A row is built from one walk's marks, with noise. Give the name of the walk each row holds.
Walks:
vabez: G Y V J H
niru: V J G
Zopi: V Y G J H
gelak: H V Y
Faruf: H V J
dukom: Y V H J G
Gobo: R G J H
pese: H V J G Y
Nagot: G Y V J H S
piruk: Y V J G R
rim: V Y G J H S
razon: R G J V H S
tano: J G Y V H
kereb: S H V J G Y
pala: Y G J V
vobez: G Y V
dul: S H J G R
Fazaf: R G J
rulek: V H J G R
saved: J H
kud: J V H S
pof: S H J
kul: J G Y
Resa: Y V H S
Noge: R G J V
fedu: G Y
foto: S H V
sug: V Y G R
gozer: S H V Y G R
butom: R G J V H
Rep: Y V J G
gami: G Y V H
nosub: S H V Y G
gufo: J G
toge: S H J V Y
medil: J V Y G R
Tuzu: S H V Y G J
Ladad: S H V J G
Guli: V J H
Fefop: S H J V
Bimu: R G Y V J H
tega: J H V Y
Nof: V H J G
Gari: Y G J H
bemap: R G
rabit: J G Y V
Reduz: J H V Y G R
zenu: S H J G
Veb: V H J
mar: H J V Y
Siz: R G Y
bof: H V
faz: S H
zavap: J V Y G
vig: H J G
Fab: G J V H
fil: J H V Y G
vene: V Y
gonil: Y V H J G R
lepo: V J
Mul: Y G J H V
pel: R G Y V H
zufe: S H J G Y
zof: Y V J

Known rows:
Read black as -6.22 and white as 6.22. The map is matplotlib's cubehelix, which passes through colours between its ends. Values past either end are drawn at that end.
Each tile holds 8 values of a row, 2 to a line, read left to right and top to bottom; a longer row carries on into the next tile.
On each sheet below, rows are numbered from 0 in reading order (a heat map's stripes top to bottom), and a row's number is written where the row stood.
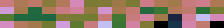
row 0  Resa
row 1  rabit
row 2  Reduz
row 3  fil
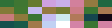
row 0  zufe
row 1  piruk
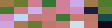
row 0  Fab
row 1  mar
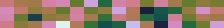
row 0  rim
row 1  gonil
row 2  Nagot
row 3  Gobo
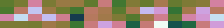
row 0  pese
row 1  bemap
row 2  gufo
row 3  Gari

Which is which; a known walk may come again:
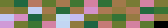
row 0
Ladad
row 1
butom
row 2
Reduz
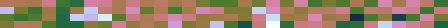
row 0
nosub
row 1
Mul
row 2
Zopi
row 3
niru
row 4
kul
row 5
lepo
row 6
faz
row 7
gelak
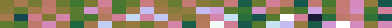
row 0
bemap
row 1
zenu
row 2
pese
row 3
gufo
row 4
dul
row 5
razon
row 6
Rep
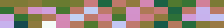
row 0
Fazaf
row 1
Fab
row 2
dukom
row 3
Nof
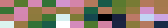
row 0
gonil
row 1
piruk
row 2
Veb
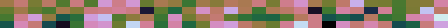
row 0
Guli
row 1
fedu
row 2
zavap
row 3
Gobo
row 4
Resa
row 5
mar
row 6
vene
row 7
Gari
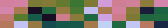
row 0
toge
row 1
zufe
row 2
Nagot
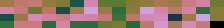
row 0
gami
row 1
rulek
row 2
vig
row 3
tega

